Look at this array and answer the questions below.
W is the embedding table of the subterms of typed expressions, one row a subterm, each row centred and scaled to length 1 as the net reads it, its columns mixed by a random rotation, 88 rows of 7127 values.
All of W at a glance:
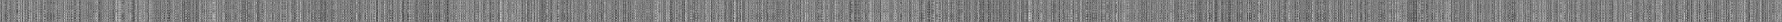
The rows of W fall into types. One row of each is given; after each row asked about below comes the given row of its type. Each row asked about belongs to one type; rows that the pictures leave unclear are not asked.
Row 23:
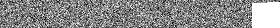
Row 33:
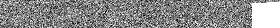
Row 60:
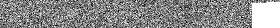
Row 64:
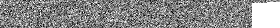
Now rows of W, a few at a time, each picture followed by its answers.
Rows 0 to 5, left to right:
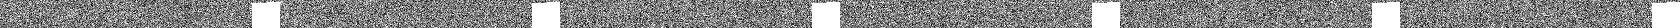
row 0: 60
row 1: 33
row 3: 64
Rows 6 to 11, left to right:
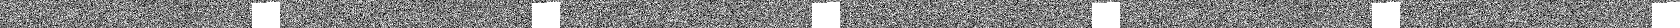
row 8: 64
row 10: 60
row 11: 64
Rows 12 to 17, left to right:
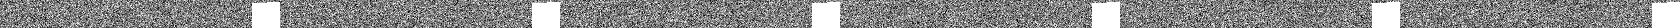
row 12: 23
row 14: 64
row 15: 33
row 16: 60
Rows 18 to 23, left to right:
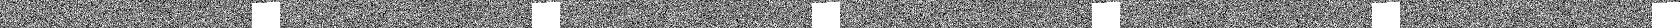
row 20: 33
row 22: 33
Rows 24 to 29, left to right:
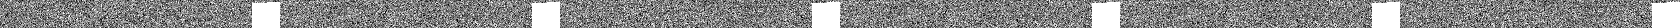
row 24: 23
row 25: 33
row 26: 60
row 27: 33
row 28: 33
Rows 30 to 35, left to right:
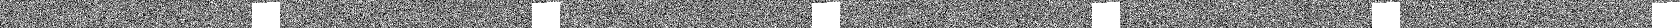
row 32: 33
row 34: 60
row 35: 64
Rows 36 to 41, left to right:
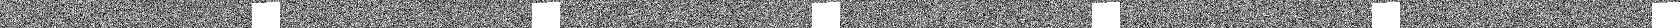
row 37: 23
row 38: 64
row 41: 23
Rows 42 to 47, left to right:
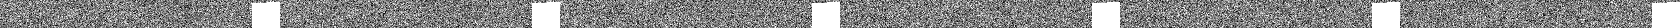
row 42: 60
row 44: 33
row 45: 23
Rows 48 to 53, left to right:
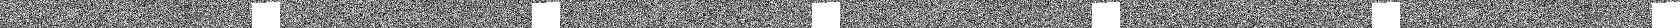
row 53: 60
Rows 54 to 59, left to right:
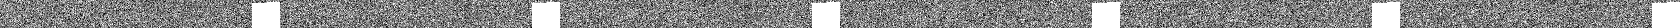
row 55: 60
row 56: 60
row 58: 64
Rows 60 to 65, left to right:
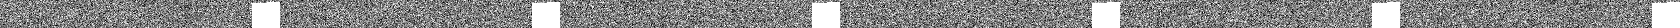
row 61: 23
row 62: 64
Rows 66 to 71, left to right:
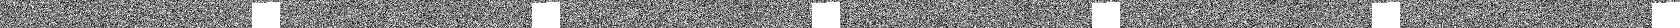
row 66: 64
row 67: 33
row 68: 60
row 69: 60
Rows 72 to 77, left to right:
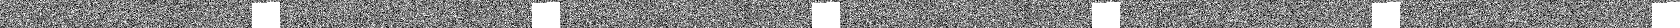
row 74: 60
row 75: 60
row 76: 64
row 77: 64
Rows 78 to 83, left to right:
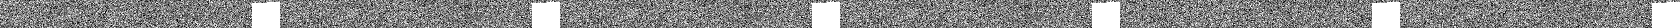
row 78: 33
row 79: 60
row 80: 60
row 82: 23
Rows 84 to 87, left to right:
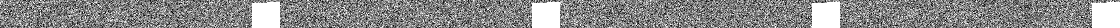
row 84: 64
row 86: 33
